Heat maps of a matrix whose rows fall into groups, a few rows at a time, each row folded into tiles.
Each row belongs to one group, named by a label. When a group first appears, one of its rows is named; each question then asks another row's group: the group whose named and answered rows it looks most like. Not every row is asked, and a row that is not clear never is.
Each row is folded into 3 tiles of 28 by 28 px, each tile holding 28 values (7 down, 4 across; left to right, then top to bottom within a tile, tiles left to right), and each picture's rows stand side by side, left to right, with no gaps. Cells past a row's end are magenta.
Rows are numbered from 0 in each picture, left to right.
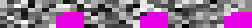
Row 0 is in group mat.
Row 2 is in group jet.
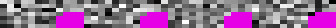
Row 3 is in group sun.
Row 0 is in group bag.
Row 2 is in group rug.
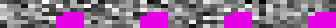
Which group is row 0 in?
sun
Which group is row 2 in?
sun
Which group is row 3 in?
rug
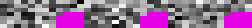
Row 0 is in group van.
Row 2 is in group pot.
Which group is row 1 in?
mat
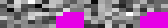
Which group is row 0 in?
jet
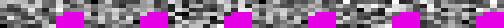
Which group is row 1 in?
rug
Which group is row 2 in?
bag
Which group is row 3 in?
rug
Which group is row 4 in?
mat
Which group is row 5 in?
bag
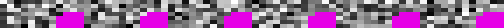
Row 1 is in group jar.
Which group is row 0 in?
bag
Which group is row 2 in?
bag
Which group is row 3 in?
sun
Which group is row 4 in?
pot
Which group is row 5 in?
van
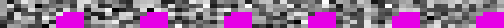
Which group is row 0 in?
jar
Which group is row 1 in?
bag
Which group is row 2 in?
sun
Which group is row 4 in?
bag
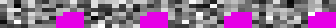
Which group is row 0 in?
bag
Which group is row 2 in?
rug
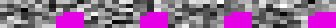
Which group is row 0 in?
van
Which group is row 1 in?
sun
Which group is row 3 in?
jar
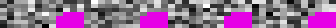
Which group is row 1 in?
jet
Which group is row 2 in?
sun
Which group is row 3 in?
bag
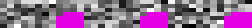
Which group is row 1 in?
bag
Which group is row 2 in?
van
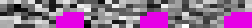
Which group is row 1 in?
sun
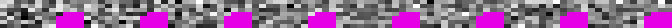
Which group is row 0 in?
mat
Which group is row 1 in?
sun
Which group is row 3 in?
jet
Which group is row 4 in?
van
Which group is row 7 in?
pot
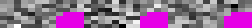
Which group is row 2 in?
van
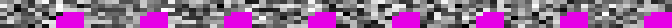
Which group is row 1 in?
van
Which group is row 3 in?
mat
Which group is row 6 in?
pot
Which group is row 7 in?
mat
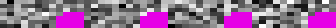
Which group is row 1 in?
jet
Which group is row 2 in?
mat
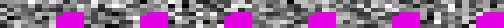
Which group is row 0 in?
pot
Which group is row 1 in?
jar
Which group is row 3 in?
bag
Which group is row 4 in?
mat
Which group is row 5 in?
rug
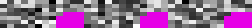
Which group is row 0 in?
van
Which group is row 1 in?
bag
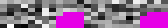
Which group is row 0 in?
van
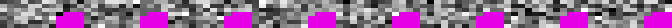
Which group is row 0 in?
sun
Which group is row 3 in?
jet
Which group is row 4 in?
rug
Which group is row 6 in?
van
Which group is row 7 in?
van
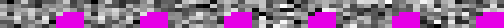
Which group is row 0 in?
rug
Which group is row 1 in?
rug
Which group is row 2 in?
jet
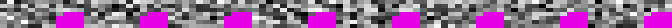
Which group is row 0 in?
mat
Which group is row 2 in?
pot
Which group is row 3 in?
mat
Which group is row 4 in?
bag
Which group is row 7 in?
jar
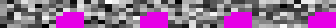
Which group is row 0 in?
jar
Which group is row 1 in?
sun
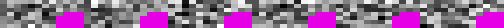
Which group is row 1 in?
jet
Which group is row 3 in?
jet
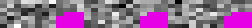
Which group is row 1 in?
rug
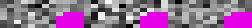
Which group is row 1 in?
jar
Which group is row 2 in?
rug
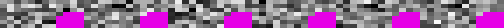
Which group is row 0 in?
bag
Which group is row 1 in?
jet
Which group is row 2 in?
bag
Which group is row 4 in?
pot
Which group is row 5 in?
rug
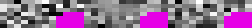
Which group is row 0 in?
sun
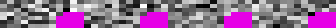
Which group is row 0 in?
sun
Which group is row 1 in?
sun
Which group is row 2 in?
jet
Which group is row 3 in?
sun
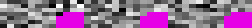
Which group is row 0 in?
sun
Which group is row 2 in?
pot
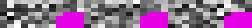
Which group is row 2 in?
mat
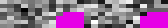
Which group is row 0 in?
van
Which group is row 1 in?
sun
